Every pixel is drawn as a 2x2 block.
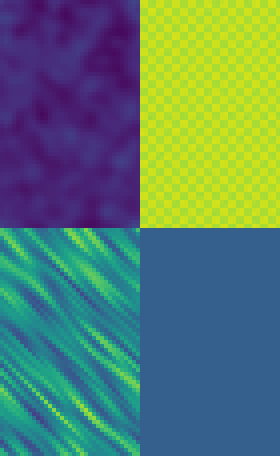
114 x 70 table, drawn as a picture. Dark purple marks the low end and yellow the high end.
It is made of 2 by 2 panels. Panel 1,1: very low, blotchy, faint in contrast. Panel 1,2: very high, checkered, faint in contrast. Panel 2,1: middling, slanting down to the right, strong in contrast. Panel 2,2: low, flat.
